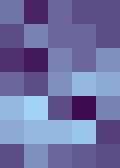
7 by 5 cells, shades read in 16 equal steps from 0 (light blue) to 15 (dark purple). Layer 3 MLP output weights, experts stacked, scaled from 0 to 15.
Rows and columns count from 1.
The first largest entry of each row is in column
2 1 2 2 4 5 1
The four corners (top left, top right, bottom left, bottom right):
7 10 10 10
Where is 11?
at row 6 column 5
